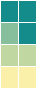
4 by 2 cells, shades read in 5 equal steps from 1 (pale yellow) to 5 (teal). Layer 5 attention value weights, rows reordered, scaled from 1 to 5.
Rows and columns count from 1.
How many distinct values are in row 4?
1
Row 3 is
2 2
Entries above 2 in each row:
2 2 0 0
